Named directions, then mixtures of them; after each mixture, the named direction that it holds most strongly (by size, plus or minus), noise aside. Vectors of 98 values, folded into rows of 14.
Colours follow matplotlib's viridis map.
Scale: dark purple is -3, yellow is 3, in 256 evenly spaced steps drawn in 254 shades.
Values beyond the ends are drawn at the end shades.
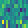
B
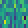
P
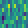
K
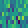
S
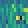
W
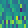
S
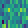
B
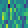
K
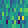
S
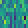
P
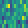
K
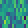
P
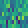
S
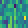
P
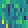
B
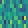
P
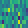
S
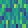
B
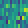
W
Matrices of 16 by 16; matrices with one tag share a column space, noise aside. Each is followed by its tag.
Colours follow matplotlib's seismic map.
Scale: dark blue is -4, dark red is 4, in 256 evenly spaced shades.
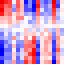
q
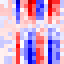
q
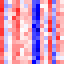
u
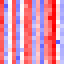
u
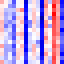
u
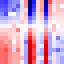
q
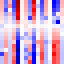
q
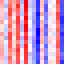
u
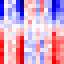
q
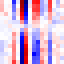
q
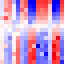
q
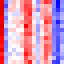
u
